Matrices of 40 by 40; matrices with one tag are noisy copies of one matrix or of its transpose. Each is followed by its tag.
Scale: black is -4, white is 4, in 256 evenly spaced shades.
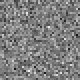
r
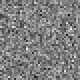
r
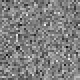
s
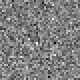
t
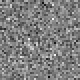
t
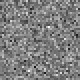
r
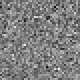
s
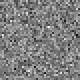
r
